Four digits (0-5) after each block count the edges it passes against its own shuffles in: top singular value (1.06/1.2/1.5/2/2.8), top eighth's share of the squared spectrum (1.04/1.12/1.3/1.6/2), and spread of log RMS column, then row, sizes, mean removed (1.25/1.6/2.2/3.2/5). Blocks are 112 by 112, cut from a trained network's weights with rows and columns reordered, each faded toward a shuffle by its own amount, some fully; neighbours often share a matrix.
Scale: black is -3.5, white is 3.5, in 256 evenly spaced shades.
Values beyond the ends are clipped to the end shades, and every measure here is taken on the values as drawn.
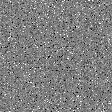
1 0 0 1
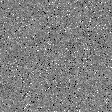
0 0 0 0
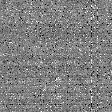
3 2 2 0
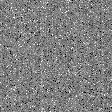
2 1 0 0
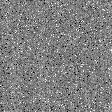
1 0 0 0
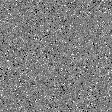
0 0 0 0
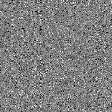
3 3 2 2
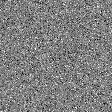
1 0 0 0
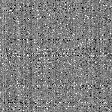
3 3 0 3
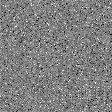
0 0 0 0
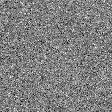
0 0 0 0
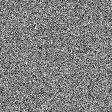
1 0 0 0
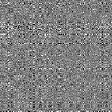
4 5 3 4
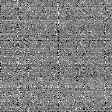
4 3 3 1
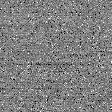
2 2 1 0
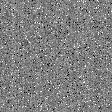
1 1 0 0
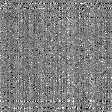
4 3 1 3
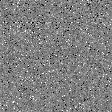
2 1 0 1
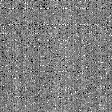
3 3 1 3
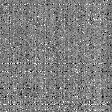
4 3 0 3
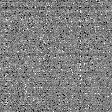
3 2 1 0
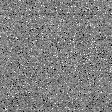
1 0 0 0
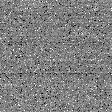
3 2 1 0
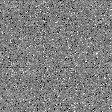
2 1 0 0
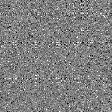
4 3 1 2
